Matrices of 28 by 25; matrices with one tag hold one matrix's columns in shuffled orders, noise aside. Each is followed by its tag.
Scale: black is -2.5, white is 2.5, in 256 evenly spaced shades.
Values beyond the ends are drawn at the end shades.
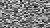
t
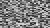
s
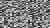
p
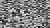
p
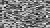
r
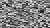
t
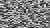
t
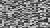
s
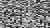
p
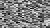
s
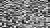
p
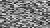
t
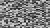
s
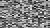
r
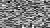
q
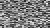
q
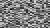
t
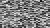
q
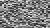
t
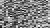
p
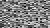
q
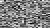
r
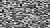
t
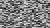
t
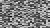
s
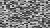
r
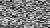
q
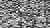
p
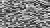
t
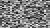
r
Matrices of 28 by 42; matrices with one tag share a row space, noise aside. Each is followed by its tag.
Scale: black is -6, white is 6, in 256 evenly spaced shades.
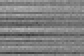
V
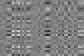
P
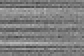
V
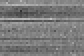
V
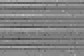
V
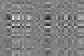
P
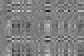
P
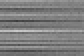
V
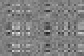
P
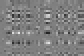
P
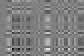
P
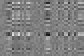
P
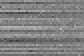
V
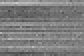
V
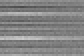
V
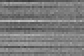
V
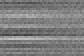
V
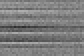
V
